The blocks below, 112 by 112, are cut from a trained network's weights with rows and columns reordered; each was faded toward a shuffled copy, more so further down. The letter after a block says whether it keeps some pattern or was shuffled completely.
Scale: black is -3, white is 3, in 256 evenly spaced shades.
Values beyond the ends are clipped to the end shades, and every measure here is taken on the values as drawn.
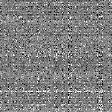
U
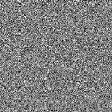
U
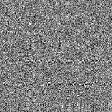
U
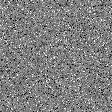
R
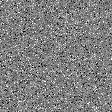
R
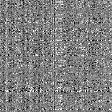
U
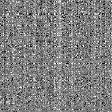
U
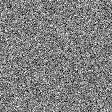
R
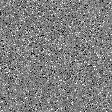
R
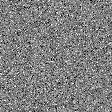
R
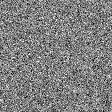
R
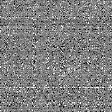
U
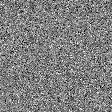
R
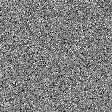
R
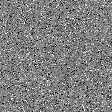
R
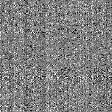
U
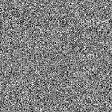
U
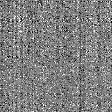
U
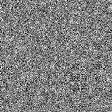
U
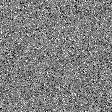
R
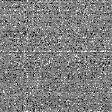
U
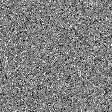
R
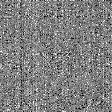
U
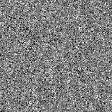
U
